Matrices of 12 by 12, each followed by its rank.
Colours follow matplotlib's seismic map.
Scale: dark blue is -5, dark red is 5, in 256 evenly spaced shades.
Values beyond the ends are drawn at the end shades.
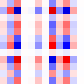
one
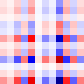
one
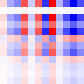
one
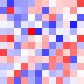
full rank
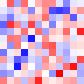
full rank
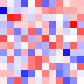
full rank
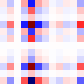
one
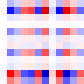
one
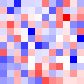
full rank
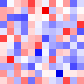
full rank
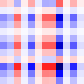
one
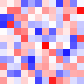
full rank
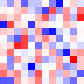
full rank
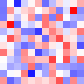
full rank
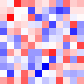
full rank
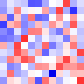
full rank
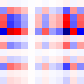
one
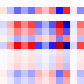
one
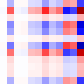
one
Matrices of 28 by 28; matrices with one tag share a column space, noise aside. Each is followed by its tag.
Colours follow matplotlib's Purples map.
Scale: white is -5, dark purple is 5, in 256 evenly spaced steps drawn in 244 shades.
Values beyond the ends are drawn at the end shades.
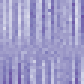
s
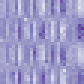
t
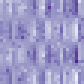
t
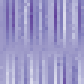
s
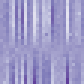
s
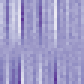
s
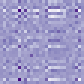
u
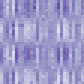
t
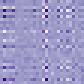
u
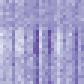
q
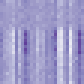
q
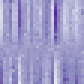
s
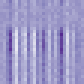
q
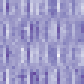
t
